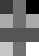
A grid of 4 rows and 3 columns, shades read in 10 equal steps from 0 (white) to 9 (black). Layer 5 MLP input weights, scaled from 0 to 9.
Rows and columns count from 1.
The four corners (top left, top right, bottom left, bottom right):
7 9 2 0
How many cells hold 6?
3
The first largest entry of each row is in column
3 2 1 2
